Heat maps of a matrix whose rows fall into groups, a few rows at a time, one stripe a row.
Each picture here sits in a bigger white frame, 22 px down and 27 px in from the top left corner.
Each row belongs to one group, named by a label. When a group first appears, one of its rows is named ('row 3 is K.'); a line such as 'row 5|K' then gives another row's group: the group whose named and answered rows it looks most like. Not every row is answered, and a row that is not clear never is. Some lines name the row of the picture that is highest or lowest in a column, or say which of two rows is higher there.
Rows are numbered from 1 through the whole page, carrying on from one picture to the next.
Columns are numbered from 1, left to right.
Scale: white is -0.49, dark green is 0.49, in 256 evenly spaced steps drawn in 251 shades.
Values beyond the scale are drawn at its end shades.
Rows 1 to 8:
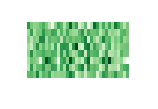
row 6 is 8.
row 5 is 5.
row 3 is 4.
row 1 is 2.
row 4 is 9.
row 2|5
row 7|5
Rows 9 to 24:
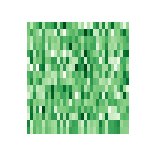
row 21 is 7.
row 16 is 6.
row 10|6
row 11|9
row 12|9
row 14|5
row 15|4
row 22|5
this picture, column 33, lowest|9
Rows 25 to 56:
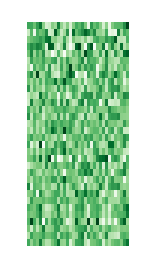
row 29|6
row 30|5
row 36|5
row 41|6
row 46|6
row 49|4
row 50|5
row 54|4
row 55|5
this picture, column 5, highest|42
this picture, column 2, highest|53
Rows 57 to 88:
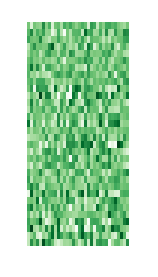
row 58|6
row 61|8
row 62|6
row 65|6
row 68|8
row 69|5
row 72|9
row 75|8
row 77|8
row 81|5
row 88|7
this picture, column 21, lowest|85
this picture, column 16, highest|67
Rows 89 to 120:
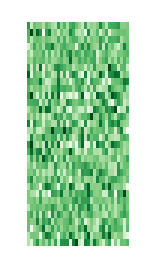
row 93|9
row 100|7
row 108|7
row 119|8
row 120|9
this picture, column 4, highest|90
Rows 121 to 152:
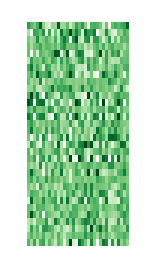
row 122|9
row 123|9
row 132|2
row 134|2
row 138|6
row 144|4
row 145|7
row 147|2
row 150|7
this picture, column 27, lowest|132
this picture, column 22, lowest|125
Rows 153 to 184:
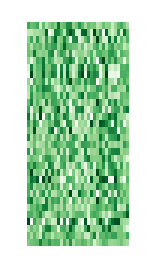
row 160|5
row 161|9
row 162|7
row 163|5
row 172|8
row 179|7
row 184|4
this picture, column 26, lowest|154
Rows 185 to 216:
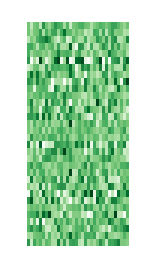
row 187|7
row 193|6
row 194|2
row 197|8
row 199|9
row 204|8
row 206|9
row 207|5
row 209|7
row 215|9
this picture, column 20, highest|209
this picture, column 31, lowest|207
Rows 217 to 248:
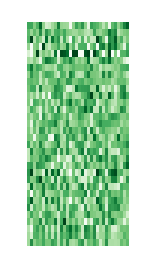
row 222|8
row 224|8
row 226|4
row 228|9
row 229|6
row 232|4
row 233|2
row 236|7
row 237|6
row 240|5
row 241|4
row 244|8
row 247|9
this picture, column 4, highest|221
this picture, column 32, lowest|239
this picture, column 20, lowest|245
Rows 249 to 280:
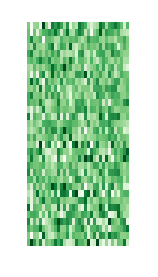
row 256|4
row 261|4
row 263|8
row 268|6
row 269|2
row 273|9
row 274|4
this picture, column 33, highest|268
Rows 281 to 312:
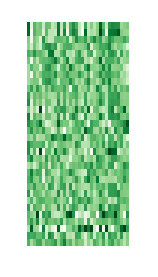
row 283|4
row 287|8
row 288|8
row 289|8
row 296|6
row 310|6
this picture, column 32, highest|310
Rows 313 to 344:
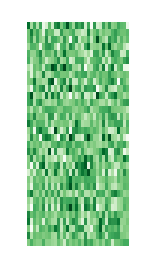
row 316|8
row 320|4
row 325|8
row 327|2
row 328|2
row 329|8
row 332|6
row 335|9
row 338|9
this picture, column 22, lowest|313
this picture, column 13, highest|319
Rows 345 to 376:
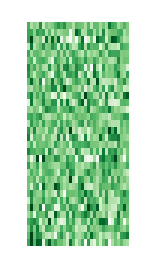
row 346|2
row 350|2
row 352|2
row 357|8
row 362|2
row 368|4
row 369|6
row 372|2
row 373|7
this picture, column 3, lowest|372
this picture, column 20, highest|355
